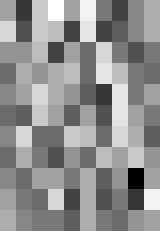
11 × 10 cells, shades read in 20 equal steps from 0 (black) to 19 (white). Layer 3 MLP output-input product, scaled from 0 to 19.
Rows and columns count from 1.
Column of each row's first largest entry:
4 6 7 7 8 8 2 9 6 10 1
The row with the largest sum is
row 1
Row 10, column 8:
9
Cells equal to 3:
0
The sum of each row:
117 108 101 115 111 105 115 107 94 100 101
